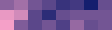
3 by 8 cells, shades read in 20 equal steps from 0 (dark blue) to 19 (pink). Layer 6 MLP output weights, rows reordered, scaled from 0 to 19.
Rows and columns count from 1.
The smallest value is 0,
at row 1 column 7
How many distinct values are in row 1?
8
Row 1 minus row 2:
-8 -4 2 4 -4 -4 -8 -1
